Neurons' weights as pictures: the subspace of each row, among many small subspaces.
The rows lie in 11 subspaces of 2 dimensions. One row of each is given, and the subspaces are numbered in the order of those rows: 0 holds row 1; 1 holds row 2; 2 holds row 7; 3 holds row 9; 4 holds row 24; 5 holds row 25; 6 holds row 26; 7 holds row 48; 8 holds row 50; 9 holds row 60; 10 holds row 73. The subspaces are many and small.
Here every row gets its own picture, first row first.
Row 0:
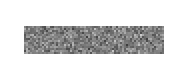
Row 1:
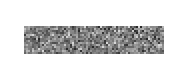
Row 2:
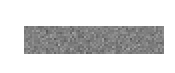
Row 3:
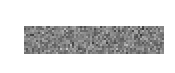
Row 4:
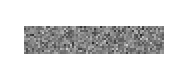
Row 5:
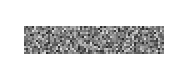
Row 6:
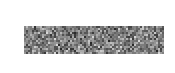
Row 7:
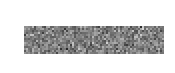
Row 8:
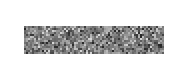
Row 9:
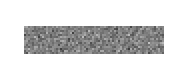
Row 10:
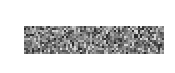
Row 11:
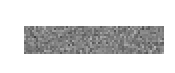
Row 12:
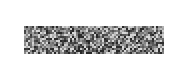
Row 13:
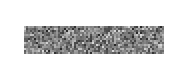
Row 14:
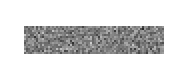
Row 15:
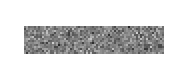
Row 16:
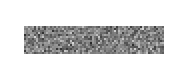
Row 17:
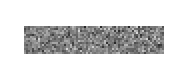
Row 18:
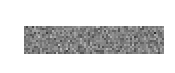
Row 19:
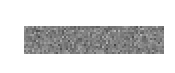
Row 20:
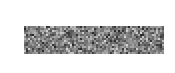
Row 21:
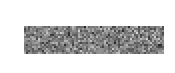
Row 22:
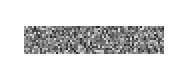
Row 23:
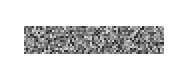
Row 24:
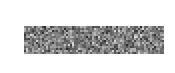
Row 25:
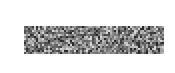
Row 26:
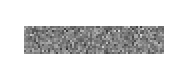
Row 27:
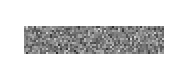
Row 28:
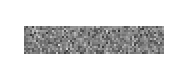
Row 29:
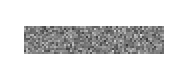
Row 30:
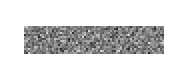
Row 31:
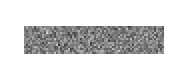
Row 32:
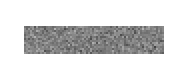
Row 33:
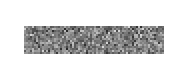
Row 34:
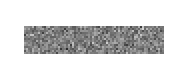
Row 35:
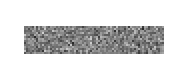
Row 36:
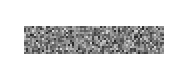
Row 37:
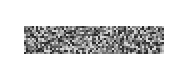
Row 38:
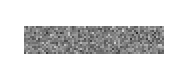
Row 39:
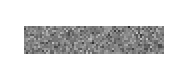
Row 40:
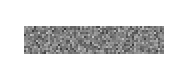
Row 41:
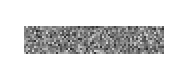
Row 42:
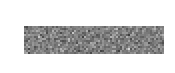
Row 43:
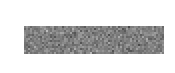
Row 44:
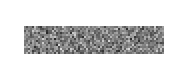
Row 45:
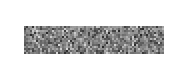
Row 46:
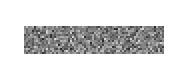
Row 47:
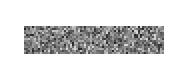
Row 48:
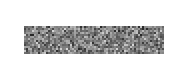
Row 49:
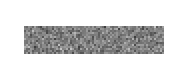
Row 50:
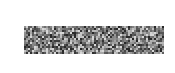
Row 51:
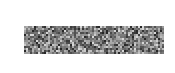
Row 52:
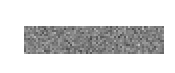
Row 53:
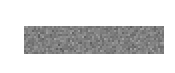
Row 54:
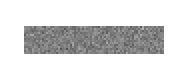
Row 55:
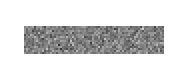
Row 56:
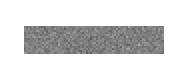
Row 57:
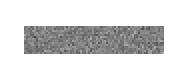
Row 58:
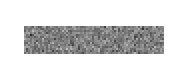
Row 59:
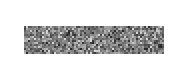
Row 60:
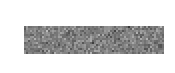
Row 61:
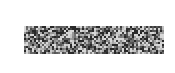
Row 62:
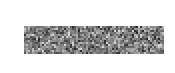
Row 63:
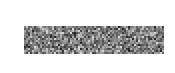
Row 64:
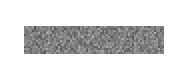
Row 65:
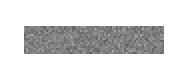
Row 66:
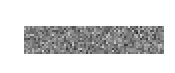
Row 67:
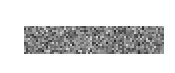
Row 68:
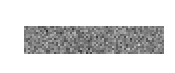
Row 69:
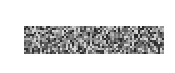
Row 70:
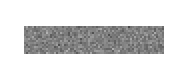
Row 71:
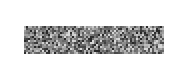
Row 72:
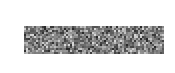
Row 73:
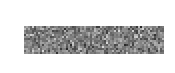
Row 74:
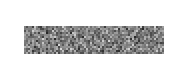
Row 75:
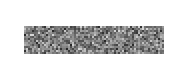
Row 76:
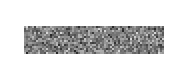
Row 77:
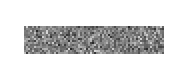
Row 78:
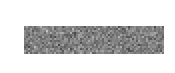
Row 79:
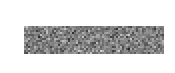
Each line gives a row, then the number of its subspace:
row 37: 5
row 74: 4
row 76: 0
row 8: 6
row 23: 1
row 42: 3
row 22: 10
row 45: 6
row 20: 7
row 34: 2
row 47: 10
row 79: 3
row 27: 0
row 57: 3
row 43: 8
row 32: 3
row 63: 8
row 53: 5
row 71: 9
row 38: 0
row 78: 8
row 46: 1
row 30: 3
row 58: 8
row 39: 6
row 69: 10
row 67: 1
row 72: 4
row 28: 6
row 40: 7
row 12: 1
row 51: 7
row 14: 5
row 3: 2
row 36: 4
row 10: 10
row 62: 0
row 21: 0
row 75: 7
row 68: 1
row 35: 5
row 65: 8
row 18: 10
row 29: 4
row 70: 10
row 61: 7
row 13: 9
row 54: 2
